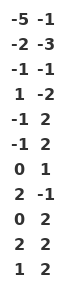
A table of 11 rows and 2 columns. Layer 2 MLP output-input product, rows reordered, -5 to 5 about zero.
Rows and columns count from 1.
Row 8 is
2 -1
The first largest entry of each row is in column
2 1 1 1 2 2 2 1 2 1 2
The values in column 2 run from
-3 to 2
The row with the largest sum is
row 10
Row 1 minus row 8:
-7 0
